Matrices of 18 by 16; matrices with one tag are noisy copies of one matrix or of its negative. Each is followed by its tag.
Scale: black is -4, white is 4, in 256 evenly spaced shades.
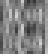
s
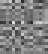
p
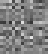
p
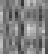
s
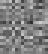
p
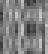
s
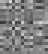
p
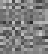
p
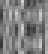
s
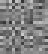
p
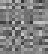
p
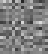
p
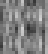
s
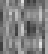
s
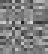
p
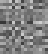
p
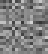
p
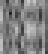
s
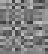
p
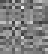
p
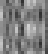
s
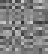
p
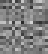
p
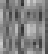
s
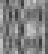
s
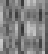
s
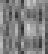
s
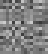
p
